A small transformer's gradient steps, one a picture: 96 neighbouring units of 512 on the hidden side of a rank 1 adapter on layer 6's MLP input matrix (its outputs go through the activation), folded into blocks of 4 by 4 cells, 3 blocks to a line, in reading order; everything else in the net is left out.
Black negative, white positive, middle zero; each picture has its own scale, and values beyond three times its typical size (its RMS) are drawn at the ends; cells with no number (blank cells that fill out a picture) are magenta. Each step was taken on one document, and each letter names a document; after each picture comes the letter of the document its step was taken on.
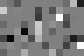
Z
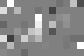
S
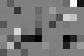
Z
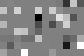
Z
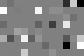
Z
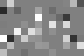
S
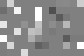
S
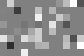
S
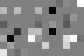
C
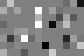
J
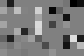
J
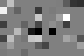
S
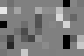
Z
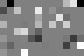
Z
